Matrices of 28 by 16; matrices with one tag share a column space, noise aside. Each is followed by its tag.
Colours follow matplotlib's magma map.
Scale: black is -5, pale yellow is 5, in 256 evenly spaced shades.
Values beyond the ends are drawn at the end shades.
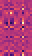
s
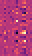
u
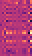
u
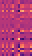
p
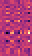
u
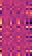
s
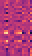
u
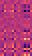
p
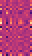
s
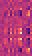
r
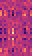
r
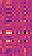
u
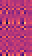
s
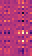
u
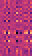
u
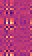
s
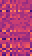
p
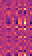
s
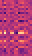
u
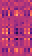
r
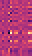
u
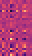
p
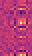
s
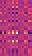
u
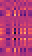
r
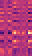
u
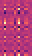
s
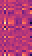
s
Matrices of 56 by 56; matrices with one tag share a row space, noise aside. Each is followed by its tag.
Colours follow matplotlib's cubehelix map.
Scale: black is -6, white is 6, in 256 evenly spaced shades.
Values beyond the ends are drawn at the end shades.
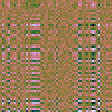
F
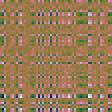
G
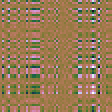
F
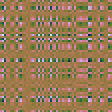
G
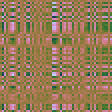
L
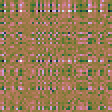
G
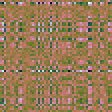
G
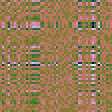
F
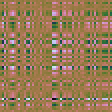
L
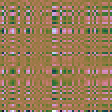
L
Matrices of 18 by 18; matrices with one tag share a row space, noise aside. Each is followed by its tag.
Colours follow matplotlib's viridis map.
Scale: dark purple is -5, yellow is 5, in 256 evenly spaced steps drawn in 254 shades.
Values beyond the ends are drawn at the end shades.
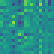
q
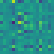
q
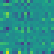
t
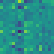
q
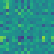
t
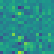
q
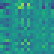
t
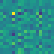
q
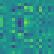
q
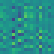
q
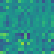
t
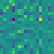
q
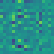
q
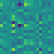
q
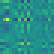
t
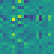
q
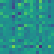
q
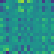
t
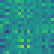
t
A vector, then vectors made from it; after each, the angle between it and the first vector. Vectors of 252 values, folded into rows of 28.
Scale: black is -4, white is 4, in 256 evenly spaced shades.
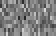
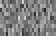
nearly opposite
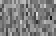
partly opposed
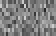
nearly opposite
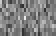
nearly opposite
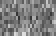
partly aligned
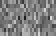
nearly parallel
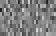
partly opposed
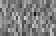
partly opposed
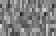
orthogonal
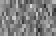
orthogonal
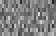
orthogonal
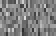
nearly opposite
